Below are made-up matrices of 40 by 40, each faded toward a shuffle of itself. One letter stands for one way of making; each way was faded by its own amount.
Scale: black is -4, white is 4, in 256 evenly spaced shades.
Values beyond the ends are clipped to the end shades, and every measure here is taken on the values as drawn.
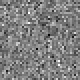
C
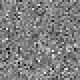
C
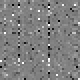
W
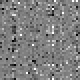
W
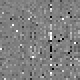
W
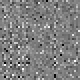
W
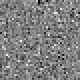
C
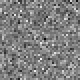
C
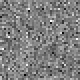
C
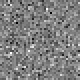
C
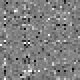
W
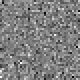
C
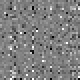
W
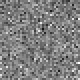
C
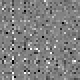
W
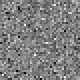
C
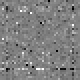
W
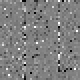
W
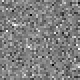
C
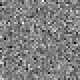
C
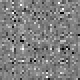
W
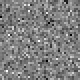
C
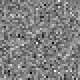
C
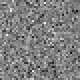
C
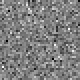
C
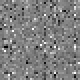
W
